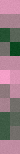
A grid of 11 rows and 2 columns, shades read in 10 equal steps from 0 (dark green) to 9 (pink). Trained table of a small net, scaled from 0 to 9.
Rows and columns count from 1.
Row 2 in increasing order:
6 6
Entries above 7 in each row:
2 0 0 0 0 2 0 0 0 0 0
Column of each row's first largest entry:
1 1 2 1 1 1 2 1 2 2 1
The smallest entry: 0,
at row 4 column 2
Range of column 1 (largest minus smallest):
8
